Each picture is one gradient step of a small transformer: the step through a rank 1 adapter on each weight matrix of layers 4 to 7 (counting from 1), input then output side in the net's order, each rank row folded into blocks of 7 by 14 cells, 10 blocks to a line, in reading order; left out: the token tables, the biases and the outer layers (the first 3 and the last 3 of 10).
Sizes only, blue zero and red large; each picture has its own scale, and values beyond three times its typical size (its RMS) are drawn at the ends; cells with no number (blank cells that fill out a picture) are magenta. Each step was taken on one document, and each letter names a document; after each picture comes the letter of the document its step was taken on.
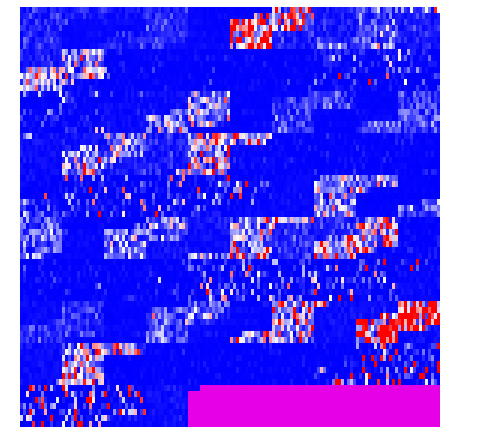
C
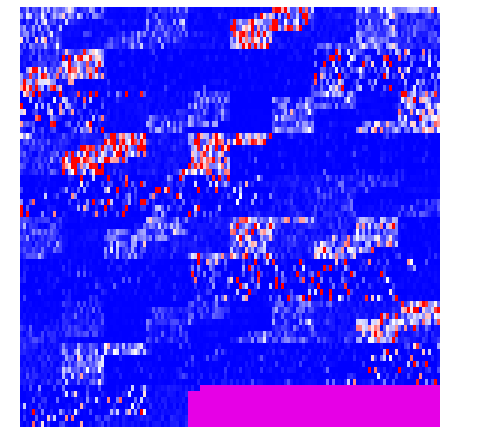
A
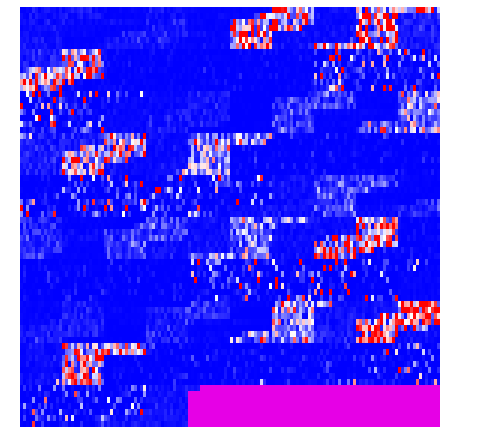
A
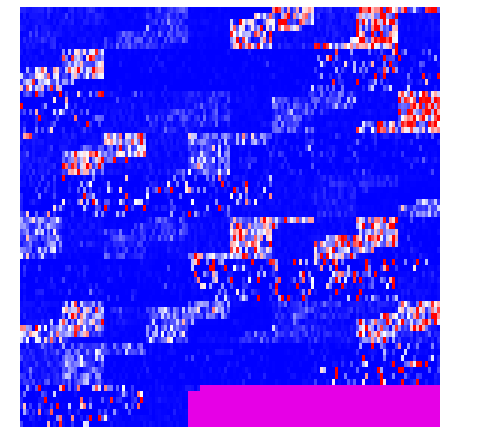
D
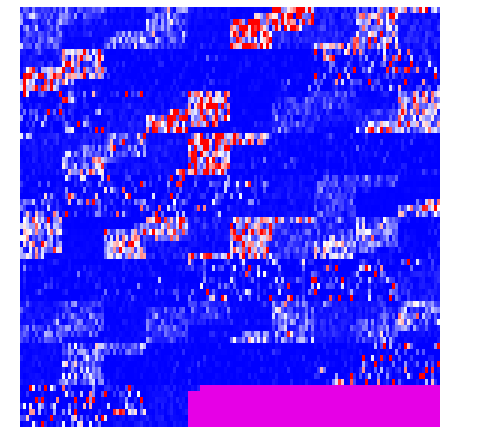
C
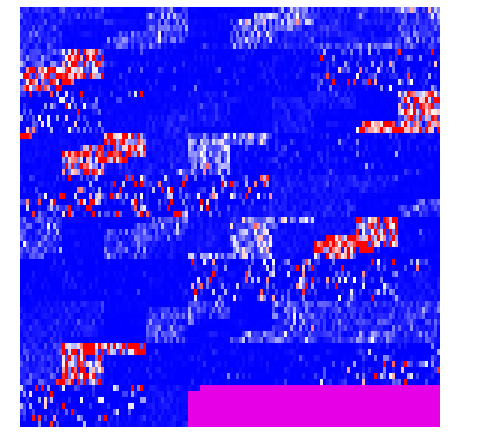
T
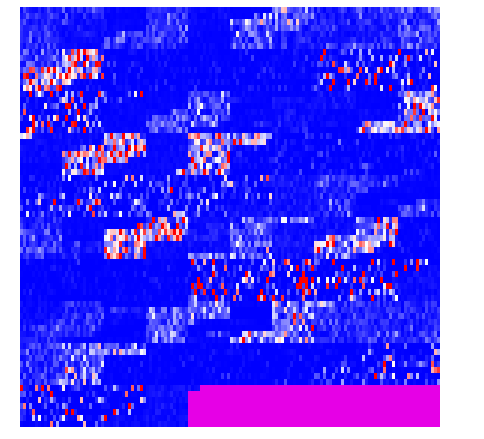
T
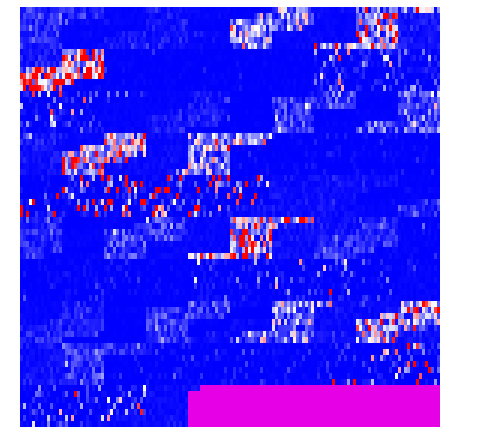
A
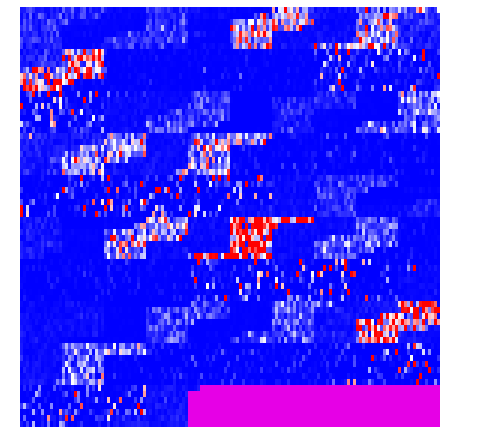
A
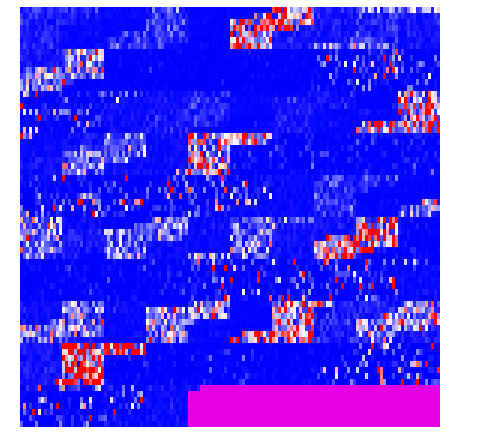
D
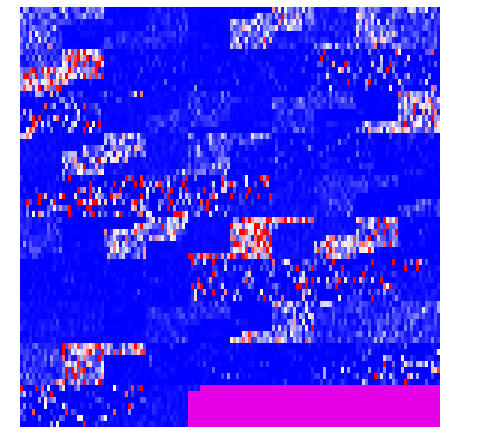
T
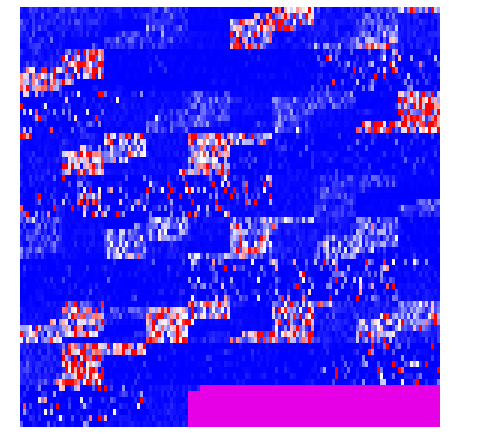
D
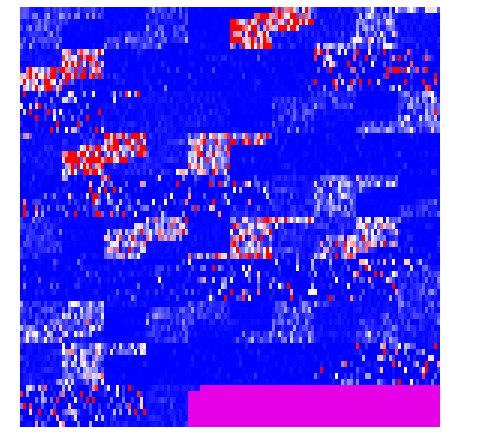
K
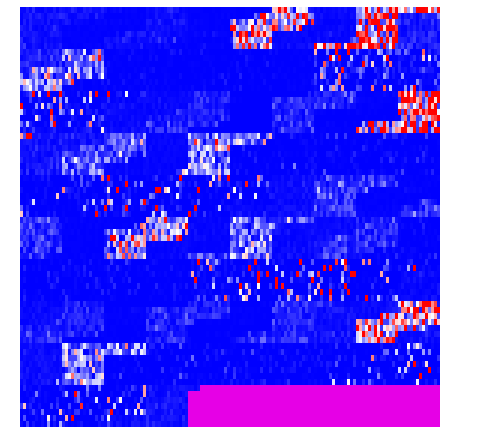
A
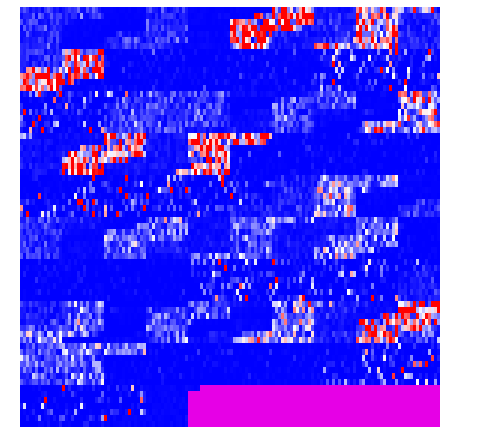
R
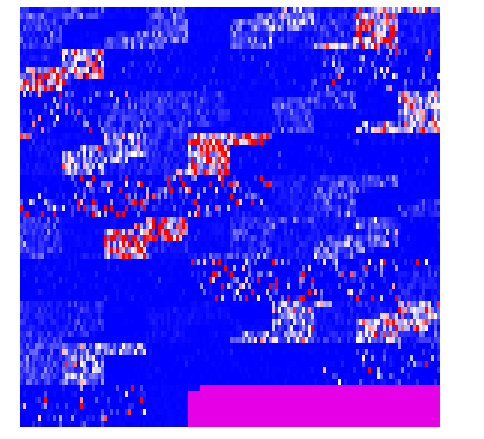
R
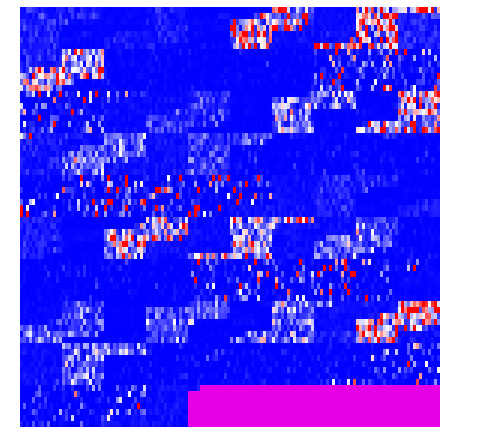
A
